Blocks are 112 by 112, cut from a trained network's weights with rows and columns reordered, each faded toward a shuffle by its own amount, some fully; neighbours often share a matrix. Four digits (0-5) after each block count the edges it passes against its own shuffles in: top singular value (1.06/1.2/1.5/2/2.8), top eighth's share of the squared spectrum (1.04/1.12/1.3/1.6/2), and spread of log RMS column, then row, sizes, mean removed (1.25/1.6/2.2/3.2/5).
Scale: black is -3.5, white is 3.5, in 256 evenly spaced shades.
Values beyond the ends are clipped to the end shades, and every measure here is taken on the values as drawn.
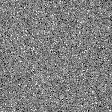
0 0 0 0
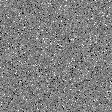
0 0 0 0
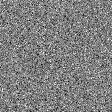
0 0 0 0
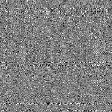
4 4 1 3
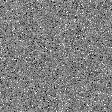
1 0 0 0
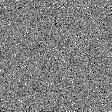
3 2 0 1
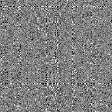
4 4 3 2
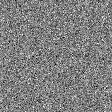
0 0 0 0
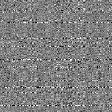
4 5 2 4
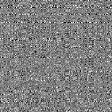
4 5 2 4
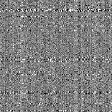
4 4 1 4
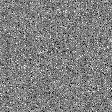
1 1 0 0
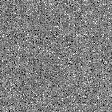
2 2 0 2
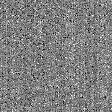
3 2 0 2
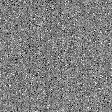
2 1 0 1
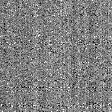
3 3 0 3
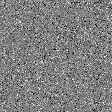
2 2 1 1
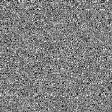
3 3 1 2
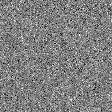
2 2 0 1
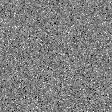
1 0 0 0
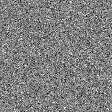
2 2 0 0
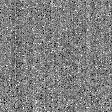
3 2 0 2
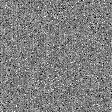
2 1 0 0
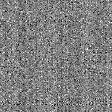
3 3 0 2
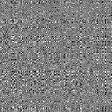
4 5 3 3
